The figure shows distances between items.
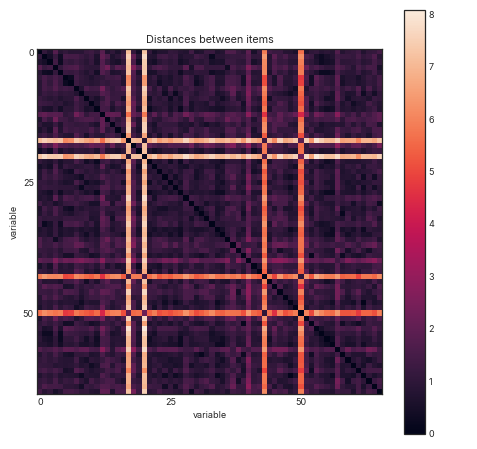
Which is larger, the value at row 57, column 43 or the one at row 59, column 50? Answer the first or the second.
the first
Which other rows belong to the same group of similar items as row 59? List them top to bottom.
0, 1, 2, 3, 4, 5, 6, 7, 8, 9, 10, 11, 12, 13, 14, 15, 16, 18, 19, 21, 22, 23, 24, 25, 26, 27, 28, 29, 30, 31, 32, 33, 34, 35, 36, 37, 38, 39, 40, 41, 42, 44, 45, 46, 47, 48, 49, 51, 52, 53, 54, 55, 56, 57, 58, 60, 61, 62, 63, 64, 65
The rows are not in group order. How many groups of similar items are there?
2
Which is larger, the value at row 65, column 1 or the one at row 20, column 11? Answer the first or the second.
the second
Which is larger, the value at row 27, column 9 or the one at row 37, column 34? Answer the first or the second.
the second
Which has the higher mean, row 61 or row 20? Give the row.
20
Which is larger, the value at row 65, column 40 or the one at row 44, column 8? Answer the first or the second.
the first
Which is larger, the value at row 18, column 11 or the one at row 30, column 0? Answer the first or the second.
the first
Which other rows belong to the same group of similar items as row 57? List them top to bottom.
0, 1, 2, 3, 4, 5, 6, 7, 8, 9, 10, 11, 12, 13, 14, 15, 16, 18, 19, 21, 22, 23, 24, 25, 26, 27, 28, 29, 30, 31, 32, 33, 34, 35, 36, 37, 38, 39, 40, 41, 42, 44, 45, 46, 47, 48, 49, 51, 52, 53, 54, 55, 56, 58, 59, 60, 61, 62, 63, 64, 65
